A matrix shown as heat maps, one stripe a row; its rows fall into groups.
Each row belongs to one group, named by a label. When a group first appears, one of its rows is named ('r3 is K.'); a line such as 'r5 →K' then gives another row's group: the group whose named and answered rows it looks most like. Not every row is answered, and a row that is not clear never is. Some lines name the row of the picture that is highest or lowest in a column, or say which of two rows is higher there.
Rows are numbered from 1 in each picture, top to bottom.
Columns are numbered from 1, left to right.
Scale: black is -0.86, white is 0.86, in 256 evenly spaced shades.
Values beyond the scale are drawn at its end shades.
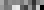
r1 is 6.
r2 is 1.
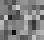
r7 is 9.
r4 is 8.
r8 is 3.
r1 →9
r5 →6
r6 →6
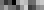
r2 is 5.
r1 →9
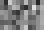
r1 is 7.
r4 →5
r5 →9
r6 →5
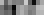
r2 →9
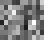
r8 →3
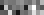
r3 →3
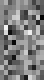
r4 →1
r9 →9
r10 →7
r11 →5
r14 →6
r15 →8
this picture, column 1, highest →14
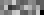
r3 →1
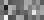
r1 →8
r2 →7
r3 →3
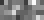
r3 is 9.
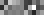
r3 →6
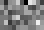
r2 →6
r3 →8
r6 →9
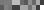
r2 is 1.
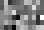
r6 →9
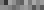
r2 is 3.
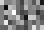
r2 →7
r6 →3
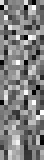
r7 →9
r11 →7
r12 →6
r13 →1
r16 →1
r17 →5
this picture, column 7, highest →19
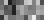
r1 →8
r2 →9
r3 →9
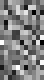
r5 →7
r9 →1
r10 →1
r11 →5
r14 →1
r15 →9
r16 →8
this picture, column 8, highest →2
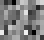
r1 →9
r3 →5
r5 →9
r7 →6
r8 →1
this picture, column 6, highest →1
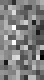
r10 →5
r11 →1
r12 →1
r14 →3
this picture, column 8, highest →16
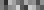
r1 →7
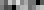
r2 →9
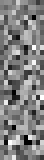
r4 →6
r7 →8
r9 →8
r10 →3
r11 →1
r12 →3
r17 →8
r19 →9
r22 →1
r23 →6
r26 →9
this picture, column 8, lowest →29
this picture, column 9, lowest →4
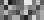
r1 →8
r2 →7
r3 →5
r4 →3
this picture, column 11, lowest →1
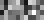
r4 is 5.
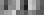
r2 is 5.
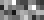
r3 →9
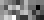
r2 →7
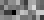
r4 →1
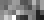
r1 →3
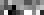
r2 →9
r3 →8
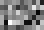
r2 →3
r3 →7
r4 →6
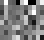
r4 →5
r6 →1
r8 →1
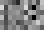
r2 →6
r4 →6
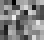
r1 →9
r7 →7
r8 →3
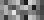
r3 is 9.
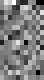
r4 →8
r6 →1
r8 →8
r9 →1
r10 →1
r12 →3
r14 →8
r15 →7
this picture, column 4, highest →1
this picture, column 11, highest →3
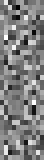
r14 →8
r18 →8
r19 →6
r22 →6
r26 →9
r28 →1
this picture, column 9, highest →21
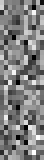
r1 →1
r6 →6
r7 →8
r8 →9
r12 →6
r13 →5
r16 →5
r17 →3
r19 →8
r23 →5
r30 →9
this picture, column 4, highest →15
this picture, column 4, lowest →8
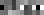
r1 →9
